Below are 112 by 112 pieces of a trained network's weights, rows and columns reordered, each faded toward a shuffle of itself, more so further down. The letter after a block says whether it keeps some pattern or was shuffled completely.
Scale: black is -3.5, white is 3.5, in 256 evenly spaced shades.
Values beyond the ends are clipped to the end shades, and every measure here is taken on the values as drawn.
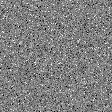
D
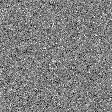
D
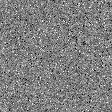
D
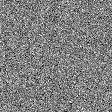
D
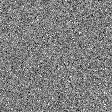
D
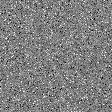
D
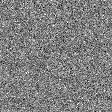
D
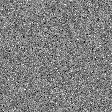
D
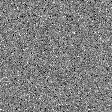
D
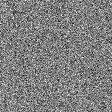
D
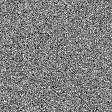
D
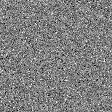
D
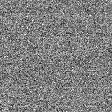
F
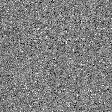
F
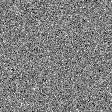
D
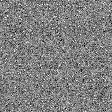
F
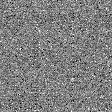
F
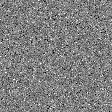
D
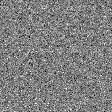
F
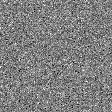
F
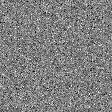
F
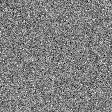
D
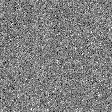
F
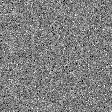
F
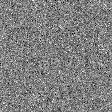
F
